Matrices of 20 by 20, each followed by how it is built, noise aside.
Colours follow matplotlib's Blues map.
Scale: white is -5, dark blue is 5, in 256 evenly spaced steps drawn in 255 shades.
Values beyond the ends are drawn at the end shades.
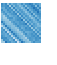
Toeplitz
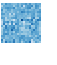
low rank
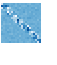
banded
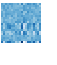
low rank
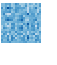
low rank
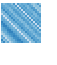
Toeplitz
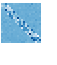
banded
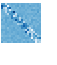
banded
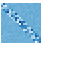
banded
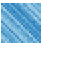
Toeplitz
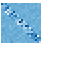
banded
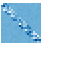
banded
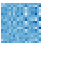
low rank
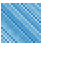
Toeplitz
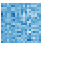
low rank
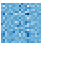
low rank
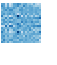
low rank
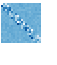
banded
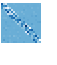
banded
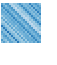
Toeplitz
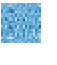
low rank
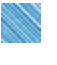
Toeplitz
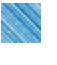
Toeplitz
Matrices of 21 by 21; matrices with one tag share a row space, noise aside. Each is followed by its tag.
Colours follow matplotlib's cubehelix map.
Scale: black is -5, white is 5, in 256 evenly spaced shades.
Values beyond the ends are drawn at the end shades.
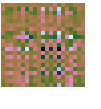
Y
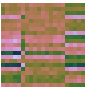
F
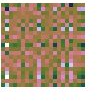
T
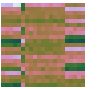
F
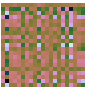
T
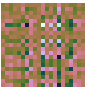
Y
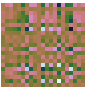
Y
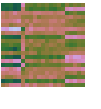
F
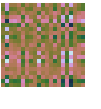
T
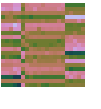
F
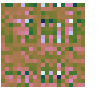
Y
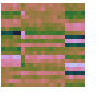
F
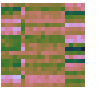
F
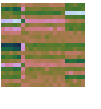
F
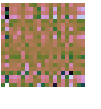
T
